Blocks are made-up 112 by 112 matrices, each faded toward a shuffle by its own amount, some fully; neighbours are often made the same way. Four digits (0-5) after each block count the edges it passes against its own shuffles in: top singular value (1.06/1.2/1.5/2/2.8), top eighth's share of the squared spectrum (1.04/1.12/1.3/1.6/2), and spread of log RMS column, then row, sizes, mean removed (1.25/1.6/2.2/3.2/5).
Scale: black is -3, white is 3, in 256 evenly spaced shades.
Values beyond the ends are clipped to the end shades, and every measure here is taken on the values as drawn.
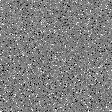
1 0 0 0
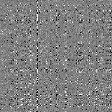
4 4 3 3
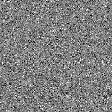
3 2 1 1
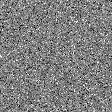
0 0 0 0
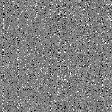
4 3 2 1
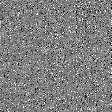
3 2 2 0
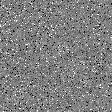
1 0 0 0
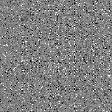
4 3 3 1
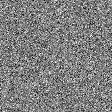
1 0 0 0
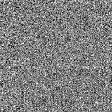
3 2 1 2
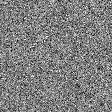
0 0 0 0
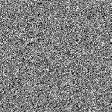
3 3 1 1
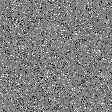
1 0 0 0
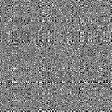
5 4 3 3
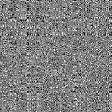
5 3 2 3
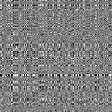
5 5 4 4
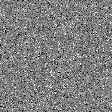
3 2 0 0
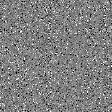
2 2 2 0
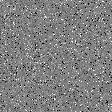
2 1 0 0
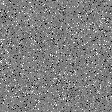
0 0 0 0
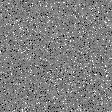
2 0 0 0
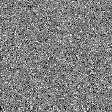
3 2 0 1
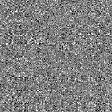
4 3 2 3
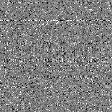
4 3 1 3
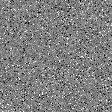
2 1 0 0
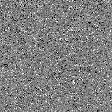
3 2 1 1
